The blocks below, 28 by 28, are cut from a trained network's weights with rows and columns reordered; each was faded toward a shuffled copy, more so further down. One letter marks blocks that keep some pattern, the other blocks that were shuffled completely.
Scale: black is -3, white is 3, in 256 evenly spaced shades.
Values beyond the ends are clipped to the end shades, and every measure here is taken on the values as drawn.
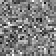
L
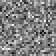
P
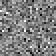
L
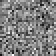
L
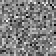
P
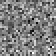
P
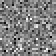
L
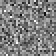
P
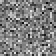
L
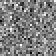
P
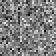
P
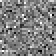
P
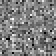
L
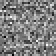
L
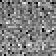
L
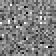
L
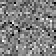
P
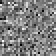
P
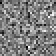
L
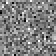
P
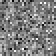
L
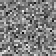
P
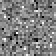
L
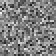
P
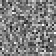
P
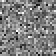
P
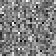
L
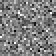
P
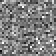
L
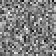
L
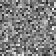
P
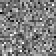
P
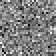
P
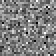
P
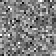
P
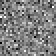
P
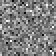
P
